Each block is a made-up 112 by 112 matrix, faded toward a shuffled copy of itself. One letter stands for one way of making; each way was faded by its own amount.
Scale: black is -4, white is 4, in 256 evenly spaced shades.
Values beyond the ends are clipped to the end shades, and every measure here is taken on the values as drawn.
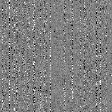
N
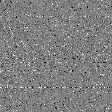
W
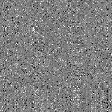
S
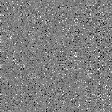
S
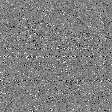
W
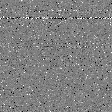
W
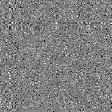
S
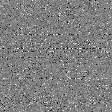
W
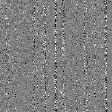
N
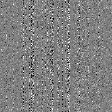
N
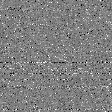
W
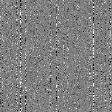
N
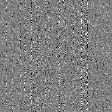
N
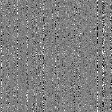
N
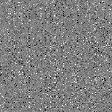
S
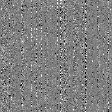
N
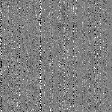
N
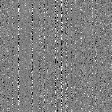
N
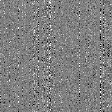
N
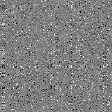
S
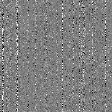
N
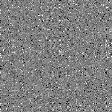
S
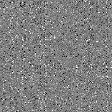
S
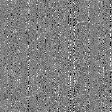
N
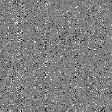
S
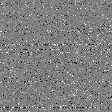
W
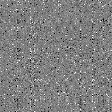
S
